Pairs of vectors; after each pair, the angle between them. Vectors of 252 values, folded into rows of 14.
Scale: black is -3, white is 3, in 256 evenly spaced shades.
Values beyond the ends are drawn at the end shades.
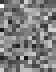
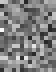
nearly opposite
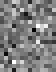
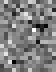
nearly opposite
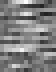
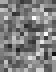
partly opposed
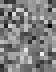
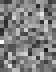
partly aligned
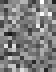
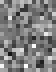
orthogonal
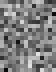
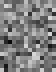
partly aligned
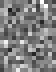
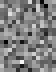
nearly opposite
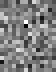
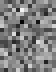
partly opposed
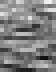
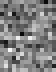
partly opposed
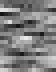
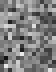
partly opposed
